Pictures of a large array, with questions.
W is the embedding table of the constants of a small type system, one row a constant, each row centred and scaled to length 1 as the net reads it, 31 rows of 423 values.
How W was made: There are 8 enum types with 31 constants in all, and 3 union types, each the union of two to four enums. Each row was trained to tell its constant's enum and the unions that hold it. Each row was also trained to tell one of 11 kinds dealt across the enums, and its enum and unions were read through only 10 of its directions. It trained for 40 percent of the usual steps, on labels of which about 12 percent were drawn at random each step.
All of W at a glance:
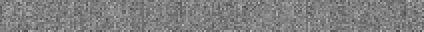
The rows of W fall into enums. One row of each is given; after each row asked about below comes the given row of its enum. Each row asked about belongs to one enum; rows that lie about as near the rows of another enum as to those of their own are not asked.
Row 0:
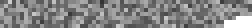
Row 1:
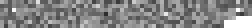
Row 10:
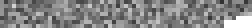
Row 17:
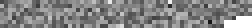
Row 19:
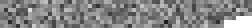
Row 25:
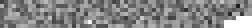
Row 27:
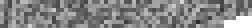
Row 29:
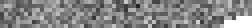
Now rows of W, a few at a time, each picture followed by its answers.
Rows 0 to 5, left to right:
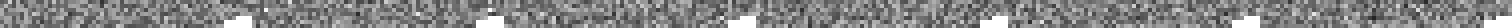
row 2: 10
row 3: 10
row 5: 25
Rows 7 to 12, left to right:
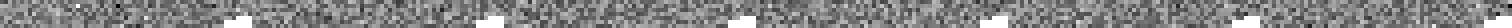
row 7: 0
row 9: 27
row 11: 0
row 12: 0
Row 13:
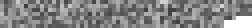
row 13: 27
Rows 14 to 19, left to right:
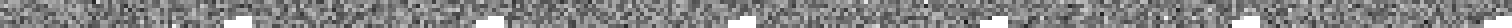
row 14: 19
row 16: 1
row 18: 19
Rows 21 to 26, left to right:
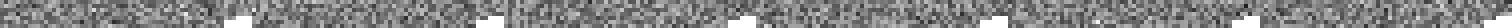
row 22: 17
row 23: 27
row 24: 1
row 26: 29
